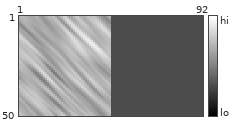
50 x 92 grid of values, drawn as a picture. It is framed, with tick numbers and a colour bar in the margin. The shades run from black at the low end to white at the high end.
It is made of 1 by 2 panels. Panel 1,1: high, slanting down to the right. Panel 1,2: low, flat.
